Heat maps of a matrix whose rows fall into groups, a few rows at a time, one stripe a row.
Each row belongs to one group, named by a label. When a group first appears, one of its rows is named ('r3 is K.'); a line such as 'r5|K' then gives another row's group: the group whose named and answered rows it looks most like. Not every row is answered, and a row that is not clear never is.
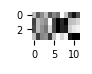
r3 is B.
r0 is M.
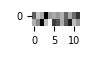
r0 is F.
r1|M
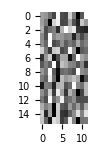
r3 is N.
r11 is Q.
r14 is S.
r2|B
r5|M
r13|S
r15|M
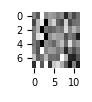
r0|N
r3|F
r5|N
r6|M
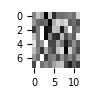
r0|S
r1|B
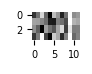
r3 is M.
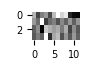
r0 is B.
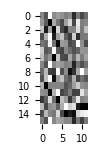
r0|N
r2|S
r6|S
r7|N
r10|S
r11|M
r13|B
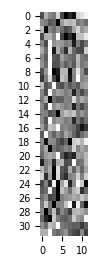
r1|B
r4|N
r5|Q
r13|N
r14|B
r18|S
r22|S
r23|S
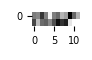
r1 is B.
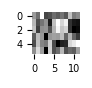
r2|B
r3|F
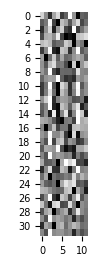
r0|M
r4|F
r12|F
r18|Q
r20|N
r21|B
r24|B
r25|F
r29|N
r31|N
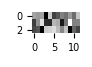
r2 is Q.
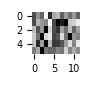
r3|M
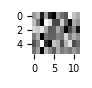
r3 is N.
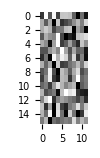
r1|S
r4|M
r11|B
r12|F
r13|S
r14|Q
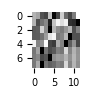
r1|B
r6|B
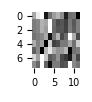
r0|F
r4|S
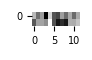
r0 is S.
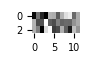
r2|M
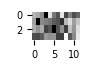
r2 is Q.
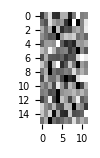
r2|S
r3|B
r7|M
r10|Q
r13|F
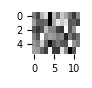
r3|N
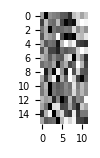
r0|S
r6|F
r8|S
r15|B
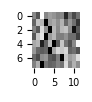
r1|F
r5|B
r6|S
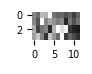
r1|N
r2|B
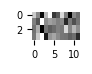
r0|M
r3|F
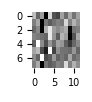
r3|Q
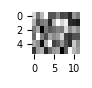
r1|B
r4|M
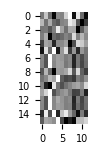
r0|F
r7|N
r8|F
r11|F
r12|N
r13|N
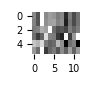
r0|N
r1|N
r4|F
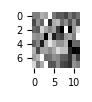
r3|S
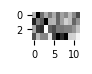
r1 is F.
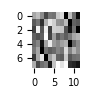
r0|F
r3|M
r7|B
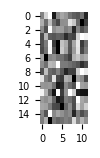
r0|F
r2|N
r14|N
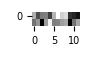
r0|B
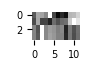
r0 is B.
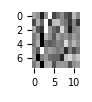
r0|M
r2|M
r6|S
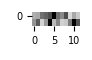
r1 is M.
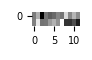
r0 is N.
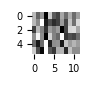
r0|S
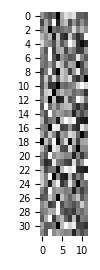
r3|Q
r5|Q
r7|Q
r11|F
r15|B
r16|M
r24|M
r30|B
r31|N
